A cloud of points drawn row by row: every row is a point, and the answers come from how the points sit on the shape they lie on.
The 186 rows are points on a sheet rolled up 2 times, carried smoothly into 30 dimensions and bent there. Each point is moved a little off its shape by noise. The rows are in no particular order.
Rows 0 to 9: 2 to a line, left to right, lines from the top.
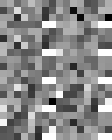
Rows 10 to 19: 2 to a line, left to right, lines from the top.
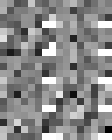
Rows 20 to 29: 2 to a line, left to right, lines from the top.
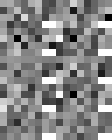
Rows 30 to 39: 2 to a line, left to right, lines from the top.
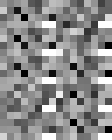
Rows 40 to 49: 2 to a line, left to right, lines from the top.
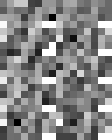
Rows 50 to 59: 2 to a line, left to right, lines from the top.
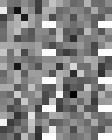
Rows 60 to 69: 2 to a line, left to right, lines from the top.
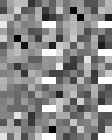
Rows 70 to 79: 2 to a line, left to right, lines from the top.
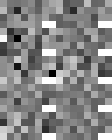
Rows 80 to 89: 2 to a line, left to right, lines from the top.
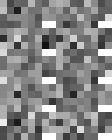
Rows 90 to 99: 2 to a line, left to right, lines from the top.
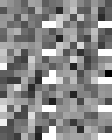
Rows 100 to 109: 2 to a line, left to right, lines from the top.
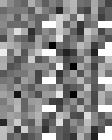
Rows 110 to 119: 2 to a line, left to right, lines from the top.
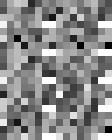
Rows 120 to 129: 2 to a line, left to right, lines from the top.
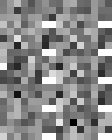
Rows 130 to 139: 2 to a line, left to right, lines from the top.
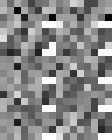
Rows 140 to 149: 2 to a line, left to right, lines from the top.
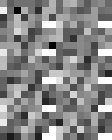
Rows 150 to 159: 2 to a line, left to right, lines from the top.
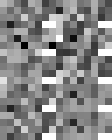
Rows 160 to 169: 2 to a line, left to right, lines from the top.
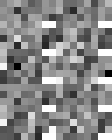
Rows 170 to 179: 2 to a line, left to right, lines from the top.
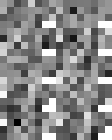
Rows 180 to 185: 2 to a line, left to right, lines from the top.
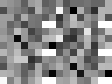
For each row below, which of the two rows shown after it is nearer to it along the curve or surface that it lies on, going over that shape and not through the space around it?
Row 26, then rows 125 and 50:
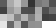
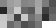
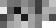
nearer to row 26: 125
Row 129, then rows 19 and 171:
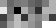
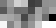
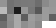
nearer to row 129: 19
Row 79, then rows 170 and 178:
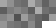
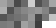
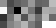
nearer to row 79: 170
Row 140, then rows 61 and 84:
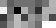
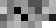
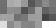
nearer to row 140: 61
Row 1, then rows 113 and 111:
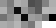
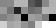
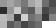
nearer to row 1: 113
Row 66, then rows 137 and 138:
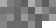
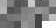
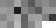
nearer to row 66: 138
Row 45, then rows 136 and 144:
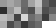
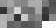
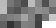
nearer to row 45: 136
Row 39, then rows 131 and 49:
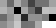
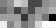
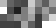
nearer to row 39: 131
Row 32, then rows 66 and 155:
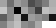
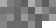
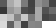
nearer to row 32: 155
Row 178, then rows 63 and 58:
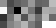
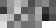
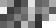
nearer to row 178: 58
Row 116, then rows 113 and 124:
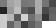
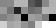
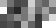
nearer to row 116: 113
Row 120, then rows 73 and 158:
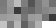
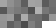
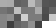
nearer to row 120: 73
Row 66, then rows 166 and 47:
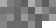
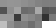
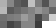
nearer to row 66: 166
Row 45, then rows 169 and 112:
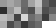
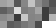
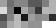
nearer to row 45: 169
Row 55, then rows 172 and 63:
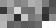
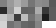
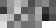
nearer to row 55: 172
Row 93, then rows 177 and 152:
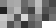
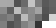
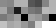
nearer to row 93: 177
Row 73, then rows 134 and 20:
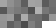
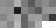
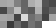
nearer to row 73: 134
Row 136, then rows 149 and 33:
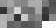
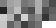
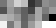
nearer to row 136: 149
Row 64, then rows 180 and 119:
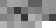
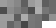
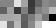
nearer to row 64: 180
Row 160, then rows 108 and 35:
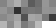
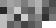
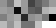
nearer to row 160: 108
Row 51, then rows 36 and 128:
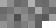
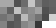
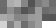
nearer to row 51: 128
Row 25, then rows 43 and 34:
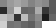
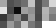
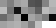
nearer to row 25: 34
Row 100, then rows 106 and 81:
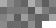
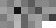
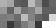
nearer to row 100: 106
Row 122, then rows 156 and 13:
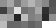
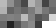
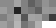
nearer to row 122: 156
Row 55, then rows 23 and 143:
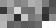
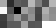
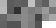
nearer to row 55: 143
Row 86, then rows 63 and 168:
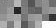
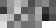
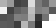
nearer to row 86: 63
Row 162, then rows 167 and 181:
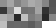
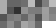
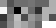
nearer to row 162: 167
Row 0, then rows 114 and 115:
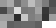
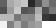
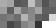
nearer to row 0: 115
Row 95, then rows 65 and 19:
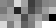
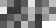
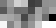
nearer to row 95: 19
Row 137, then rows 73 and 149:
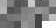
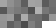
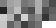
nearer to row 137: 149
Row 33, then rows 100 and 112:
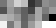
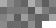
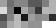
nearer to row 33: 112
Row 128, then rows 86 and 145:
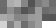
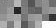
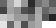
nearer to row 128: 86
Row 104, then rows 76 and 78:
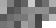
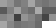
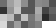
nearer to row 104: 78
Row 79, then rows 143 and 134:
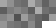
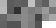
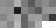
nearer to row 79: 134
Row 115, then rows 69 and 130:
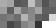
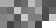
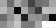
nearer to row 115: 69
